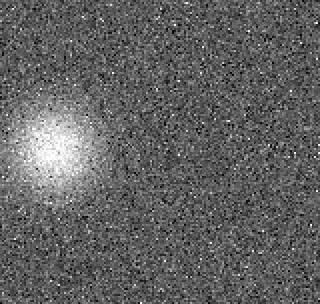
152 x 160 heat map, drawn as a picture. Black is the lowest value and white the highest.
Histogram: skewed, a long tail of high values. Average level on the scale: 40%. Bumps: one, in the middle left. Stripes: none. Odd rows or columns: none. Ninth with the highest average: middle left.
